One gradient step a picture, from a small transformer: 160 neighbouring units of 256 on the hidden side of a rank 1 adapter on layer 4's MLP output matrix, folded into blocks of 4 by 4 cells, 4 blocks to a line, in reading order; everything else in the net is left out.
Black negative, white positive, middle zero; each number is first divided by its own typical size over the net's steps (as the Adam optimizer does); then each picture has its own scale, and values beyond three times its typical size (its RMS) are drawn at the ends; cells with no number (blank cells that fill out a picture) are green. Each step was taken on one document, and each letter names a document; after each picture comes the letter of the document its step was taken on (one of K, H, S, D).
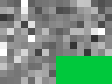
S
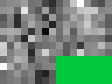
S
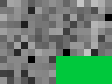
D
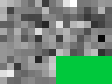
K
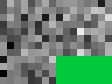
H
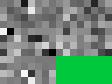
D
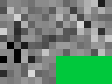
H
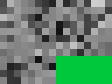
K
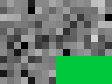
D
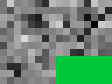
K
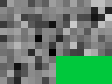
K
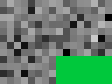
D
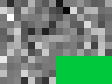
S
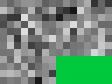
H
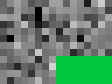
K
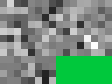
S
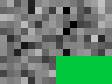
D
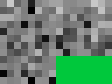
D
